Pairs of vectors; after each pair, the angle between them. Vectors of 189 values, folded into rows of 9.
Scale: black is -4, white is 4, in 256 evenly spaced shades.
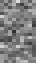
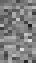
partly opposed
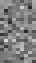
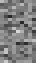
orthogonal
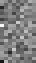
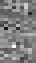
orthogonal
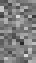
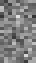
nearly parallel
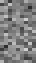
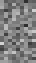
orthogonal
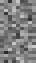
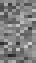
orthogonal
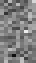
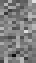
nearly parallel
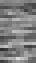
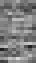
nearly parallel
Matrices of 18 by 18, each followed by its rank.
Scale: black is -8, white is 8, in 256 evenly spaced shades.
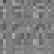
three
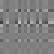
one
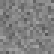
full rank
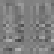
two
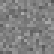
full rank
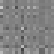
two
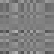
one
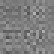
three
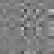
two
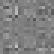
three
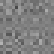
three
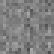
three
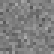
full rank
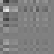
one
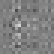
two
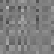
two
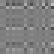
one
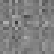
three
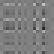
one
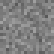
full rank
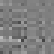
two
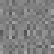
three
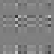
one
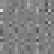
three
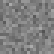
full rank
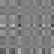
one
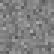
full rank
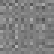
two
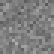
full rank
